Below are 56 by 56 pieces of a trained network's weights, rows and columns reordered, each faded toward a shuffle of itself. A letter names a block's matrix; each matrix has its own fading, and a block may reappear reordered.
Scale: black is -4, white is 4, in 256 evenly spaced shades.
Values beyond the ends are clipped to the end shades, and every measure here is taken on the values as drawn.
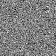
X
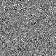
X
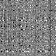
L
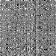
L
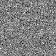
X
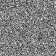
X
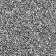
X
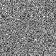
X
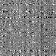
L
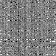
L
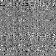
L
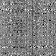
L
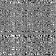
L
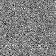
X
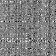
L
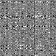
L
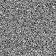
X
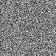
X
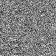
X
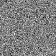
X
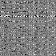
L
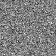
X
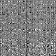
L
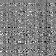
L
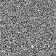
X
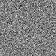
X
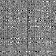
L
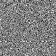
X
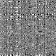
L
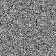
X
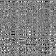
L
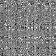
L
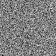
X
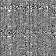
L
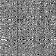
L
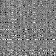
L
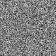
X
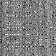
L
